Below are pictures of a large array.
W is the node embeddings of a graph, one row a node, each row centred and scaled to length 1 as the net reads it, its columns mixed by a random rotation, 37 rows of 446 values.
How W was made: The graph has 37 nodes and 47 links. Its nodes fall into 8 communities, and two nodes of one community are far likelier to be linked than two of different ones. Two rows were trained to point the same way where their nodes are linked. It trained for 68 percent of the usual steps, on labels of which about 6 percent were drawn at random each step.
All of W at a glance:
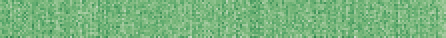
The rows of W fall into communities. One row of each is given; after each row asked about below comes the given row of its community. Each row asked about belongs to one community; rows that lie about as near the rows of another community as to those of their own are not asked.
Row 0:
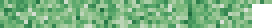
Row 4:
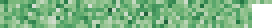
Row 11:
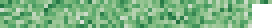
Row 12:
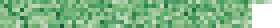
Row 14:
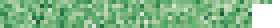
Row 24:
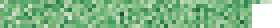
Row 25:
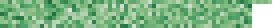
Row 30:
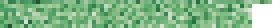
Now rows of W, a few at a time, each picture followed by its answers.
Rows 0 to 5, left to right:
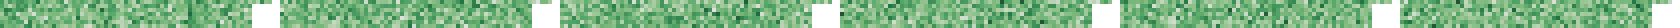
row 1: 25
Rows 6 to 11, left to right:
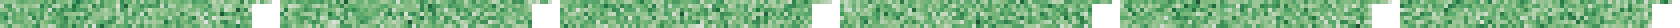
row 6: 14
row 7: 25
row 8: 24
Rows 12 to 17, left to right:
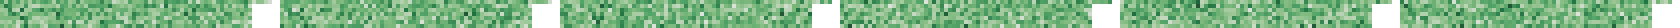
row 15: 30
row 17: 12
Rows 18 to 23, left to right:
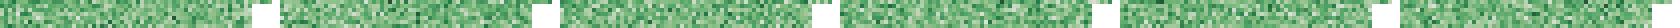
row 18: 11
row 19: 30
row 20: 4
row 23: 12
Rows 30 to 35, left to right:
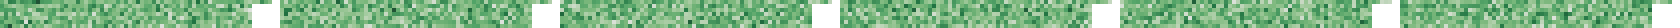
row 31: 0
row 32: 25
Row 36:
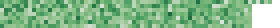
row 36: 0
